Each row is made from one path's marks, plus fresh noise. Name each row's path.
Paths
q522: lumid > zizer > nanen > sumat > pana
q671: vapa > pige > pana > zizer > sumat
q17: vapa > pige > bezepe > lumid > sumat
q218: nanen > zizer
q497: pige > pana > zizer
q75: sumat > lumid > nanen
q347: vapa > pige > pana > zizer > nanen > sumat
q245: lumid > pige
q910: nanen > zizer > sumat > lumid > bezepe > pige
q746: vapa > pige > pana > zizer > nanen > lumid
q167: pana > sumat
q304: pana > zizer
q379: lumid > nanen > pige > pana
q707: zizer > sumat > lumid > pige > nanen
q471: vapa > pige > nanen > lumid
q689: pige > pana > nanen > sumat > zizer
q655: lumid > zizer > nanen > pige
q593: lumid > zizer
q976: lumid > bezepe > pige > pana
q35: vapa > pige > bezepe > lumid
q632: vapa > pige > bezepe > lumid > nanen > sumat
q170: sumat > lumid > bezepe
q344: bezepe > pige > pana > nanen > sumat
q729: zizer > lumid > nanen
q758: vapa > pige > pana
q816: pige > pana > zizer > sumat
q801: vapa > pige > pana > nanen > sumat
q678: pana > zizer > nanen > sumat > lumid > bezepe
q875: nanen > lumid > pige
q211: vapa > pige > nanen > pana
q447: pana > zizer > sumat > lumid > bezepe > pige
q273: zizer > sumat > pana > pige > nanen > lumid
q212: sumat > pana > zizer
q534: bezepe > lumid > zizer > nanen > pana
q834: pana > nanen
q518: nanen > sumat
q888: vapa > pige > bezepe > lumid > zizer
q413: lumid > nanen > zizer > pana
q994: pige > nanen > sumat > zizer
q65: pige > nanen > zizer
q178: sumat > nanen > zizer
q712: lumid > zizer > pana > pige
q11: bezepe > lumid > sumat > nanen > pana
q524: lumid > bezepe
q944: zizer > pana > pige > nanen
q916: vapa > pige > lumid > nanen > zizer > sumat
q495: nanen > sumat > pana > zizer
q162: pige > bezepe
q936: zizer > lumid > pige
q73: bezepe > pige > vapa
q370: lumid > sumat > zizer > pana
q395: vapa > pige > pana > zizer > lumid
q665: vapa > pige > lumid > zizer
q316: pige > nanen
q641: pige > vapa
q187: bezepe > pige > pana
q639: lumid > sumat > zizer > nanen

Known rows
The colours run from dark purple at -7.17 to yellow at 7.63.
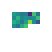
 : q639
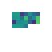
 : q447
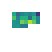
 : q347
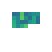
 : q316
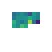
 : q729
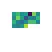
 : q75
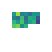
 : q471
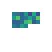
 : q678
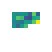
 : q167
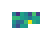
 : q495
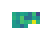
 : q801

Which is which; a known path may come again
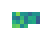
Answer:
q471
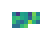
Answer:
q178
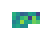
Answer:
q671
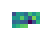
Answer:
q162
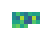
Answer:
q641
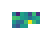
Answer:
q495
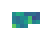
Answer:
q379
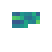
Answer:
q344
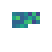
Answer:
q678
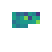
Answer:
q816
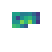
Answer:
q746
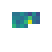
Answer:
q413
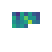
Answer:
q944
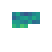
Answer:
q593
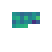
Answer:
q910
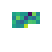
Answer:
q75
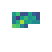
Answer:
q395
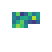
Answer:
q888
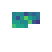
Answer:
q655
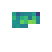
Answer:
q347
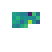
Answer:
q639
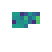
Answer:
q447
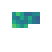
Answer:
q875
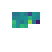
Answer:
q729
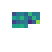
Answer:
q187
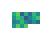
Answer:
q632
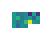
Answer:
q522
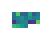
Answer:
q976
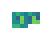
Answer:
q758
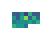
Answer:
q497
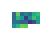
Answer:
q524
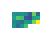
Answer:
q167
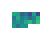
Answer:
q370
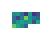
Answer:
q712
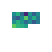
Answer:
q936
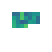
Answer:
q316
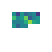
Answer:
q689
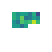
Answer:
q801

